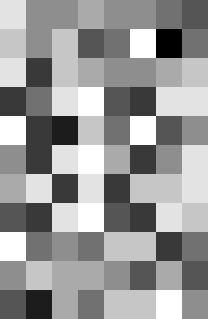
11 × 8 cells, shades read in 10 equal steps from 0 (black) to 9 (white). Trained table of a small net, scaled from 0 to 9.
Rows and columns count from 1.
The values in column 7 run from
0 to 9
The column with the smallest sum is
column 2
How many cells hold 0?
1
